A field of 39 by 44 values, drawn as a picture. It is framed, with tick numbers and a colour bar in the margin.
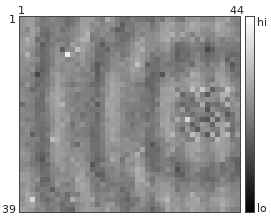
Odd rows or columns: none. Roughest part: middle right. Rings: centred on the middle right. Stripes: upright, repeating 8 times. Odd patch: rougher, in the middle right.
